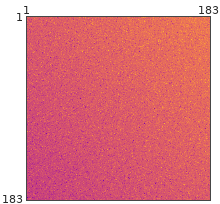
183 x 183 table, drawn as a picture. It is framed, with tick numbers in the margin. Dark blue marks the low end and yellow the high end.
No regular stripes run through it. Overall the values sit about 60% of the way up the scale. No row or column stands out. The field climbs toward the top right. The ninth with the lowest average is the bottom left. The halves do not mirror each other.
